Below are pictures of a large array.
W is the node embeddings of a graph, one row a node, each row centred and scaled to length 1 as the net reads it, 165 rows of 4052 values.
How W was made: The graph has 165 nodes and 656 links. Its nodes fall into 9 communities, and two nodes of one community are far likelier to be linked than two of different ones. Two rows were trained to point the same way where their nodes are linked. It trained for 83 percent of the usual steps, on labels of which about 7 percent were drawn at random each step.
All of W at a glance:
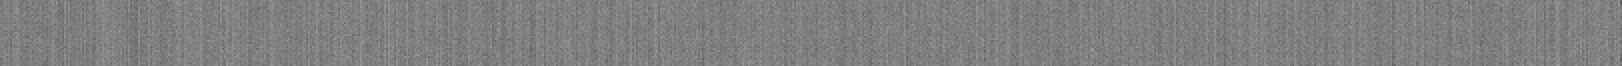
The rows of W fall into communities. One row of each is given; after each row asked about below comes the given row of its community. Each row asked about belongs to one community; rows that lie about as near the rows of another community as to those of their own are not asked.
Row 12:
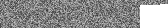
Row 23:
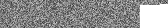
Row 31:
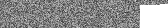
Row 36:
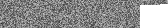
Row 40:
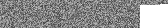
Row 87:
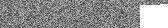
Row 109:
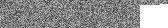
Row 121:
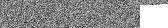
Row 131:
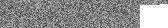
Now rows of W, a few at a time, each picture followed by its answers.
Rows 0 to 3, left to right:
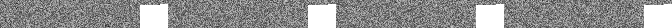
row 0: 12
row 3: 109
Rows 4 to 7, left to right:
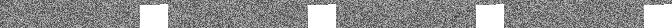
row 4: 31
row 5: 23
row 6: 87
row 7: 87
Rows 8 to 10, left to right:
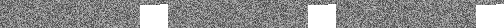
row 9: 40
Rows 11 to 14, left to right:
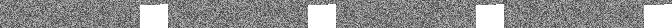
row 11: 87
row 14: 23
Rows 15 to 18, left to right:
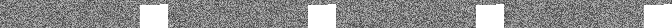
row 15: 87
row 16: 131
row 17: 31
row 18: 131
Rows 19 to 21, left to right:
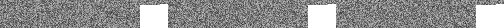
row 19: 36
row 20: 36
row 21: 40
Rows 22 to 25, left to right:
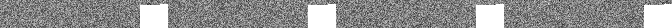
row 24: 109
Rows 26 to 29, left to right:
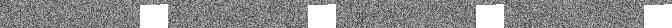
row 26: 109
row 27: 87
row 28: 121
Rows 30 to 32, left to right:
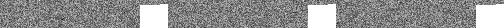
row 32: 36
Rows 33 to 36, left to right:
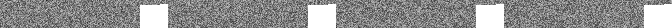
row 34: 31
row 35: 40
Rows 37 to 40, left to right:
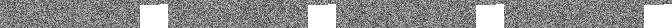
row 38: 109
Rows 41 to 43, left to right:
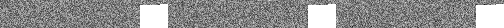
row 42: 121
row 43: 36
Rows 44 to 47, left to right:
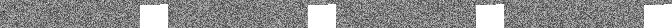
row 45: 131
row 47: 109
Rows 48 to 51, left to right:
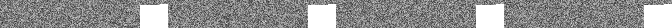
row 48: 87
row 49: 40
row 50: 109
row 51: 109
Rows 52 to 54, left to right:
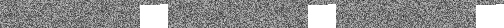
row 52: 87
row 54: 36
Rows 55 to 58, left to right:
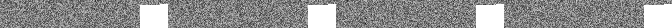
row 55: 109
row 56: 131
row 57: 131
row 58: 87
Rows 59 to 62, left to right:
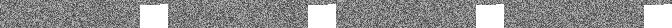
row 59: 87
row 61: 109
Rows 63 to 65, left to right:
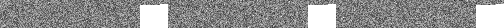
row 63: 40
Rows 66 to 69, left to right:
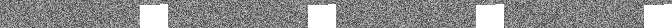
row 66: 131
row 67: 31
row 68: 131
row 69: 121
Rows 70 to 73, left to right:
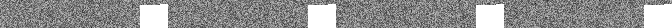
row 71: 31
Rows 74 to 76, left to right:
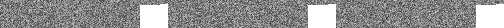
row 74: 23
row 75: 23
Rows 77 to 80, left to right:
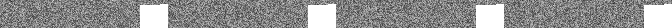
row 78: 131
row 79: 131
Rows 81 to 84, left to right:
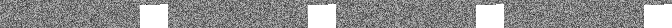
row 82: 31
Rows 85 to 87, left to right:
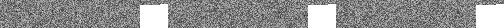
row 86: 36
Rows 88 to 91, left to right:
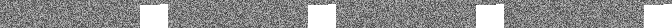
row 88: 131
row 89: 40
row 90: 121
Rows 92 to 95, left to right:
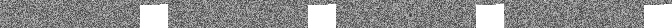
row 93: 109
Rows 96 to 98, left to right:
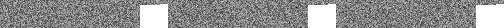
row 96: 23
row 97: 12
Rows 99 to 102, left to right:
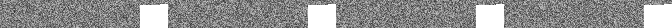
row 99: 23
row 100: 36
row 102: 131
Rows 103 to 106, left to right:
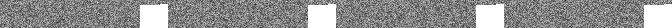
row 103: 31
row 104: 131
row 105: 12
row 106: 40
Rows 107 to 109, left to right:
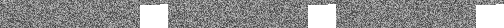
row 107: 36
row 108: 87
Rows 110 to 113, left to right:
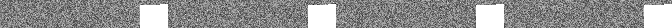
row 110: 131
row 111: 23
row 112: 12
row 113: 12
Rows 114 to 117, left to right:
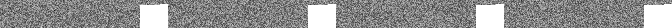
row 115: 109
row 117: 131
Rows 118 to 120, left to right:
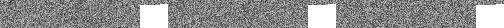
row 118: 109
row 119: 109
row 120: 121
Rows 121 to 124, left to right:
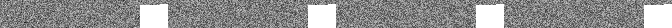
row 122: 31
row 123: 40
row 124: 87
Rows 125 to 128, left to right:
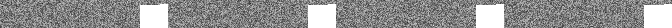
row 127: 87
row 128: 109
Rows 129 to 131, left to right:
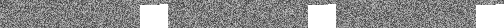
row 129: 109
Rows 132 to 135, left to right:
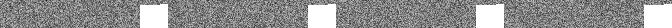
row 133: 109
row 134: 23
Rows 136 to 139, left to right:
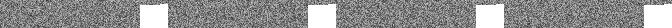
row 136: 87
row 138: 109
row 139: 31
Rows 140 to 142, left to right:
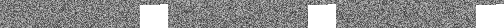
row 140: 31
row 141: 31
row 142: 36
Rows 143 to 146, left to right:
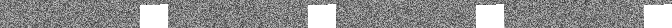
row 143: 31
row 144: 131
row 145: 87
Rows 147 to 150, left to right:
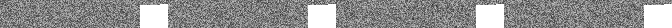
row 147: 87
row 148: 40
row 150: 23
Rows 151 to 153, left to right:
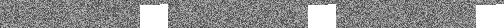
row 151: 40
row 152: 87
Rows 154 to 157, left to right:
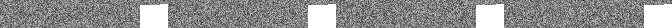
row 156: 121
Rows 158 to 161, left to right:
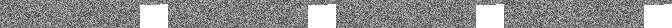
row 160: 87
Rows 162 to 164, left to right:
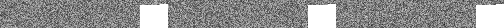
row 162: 131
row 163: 23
